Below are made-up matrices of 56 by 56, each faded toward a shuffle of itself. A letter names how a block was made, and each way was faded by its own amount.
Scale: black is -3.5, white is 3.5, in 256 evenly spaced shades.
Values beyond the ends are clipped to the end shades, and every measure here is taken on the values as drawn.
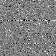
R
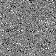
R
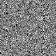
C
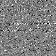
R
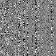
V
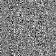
C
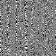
V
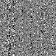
C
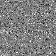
R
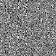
C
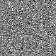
C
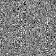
C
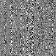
V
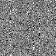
C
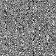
C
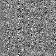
C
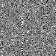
C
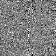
C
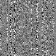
V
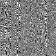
V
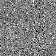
C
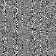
V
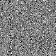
C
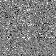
R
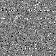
R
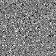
R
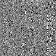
C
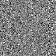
C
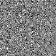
C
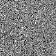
C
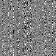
V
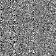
C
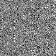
C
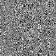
C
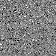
R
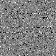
R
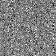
C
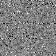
R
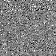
R
